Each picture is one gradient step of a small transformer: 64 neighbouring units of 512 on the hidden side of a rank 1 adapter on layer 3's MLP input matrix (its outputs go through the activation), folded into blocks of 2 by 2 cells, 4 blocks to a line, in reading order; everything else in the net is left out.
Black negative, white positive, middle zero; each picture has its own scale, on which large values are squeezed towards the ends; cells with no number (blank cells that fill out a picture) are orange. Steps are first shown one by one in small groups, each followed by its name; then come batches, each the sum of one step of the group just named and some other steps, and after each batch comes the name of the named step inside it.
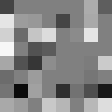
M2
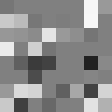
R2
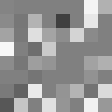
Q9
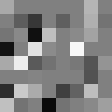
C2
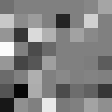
M2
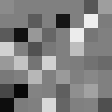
C2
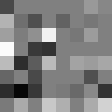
M2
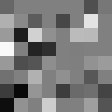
M2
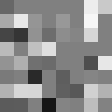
R2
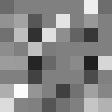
R2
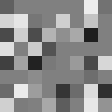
R2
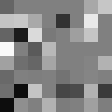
M2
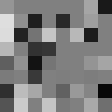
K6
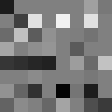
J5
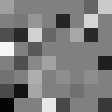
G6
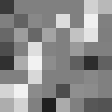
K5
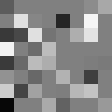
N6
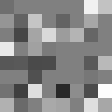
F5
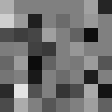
K6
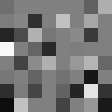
G6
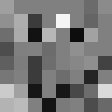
J5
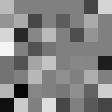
G6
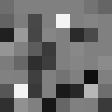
J5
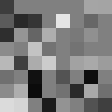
J5
